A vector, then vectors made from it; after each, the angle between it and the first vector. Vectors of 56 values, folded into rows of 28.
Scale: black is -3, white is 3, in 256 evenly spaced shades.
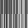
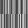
partly aligned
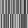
orthogonal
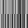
nearly opposite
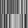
partly aligned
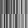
nearly parallel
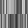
orthogonal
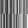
partly aligned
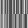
partly aligned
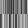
partly aligned
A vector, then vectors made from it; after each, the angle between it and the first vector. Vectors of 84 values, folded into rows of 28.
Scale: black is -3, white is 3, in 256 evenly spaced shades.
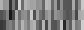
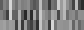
partly opposed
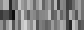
partly aligned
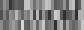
partly aligned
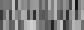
partly aligned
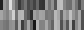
partly opposed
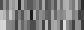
nearly opposite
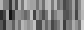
nearly parallel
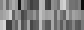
partly opposed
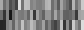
nearly parallel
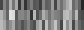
nearly opposite
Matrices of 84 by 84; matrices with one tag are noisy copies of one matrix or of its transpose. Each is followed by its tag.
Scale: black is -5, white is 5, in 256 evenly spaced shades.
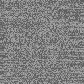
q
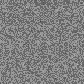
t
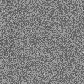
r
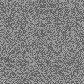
r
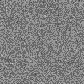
r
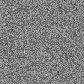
r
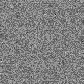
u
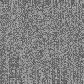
q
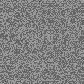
u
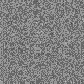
u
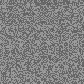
t
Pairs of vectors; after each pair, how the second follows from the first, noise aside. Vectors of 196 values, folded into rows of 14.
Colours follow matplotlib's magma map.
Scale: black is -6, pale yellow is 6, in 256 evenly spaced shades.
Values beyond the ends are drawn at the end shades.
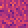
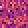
scaled up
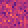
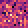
scaled up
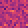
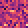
scaled up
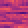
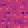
partly zeroed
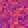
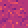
partly zeroed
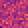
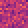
reversed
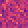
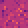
partly zeroed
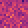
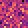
scaled up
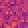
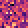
scaled up
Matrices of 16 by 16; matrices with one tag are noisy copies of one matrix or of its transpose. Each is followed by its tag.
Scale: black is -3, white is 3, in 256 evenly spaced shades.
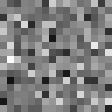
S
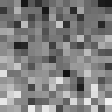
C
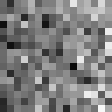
C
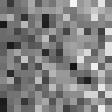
C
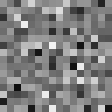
S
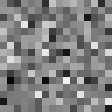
S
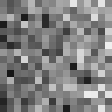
C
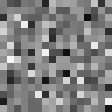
S
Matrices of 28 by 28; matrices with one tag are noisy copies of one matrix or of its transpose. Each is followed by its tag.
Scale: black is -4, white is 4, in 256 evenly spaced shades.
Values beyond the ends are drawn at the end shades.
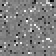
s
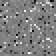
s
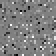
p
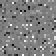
p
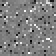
s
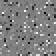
p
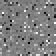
p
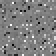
p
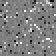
s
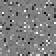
p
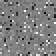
p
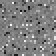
p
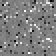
s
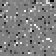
s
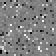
s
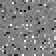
p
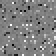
p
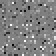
p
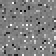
p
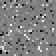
s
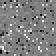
s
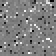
s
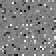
p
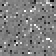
s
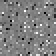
p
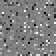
p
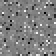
p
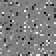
p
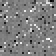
s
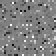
p
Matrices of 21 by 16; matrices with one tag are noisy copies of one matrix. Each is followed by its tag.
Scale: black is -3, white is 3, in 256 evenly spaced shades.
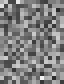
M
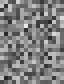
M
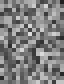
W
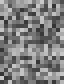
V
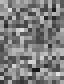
V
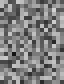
M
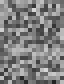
V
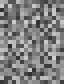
M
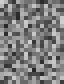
M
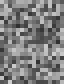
V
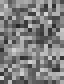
V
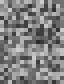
V
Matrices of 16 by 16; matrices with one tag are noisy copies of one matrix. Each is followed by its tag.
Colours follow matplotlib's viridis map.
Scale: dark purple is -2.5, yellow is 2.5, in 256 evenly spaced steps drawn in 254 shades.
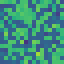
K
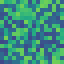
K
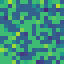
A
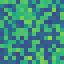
K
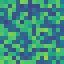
A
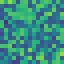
K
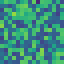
K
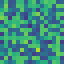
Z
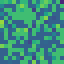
K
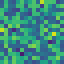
Z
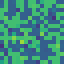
Z
